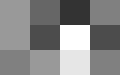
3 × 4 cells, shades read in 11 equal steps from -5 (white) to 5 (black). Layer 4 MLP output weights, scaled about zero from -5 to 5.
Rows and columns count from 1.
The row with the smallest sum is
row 3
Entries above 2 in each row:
1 0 0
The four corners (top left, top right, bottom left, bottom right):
-1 0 0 0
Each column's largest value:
0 2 3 2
